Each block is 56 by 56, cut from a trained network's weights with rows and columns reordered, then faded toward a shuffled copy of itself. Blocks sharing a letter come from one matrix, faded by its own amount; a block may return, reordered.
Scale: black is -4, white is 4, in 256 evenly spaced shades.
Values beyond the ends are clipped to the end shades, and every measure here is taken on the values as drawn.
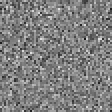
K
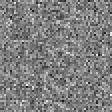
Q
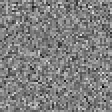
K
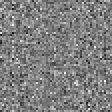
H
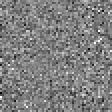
H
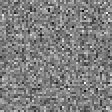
Q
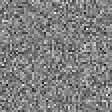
Q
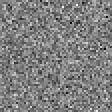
K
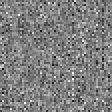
H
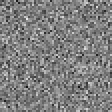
Q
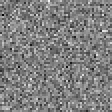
K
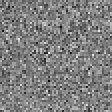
Q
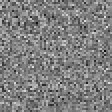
Q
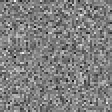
Q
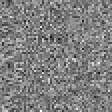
Q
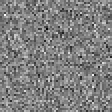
Q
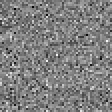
H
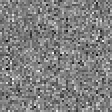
H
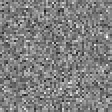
Q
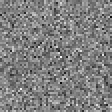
Q
